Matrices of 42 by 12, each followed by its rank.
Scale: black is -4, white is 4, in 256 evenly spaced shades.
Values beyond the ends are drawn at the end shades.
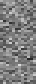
full rank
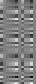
one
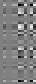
one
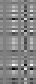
one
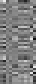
two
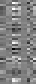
two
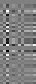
one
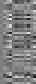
two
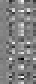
two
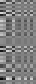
one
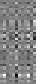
two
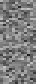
full rank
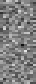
full rank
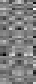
two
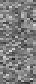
full rank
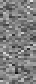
full rank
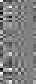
two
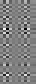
one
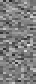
full rank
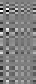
one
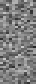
full rank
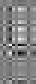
one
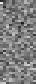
full rank
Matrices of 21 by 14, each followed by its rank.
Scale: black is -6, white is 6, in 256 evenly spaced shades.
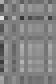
one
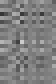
two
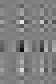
one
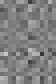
two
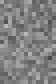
full rank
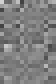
three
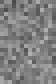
full rank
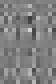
two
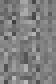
three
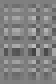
one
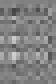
two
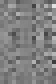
three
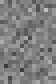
full rank
